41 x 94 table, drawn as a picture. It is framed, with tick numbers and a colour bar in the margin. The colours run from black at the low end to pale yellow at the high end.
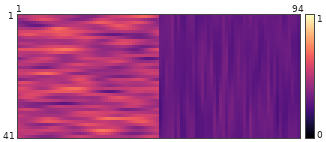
It is made of 1 by 2 panels. Panel 1,1: middling, streaked across. Panel 1,2: low, streaked downward, faint in contrast.
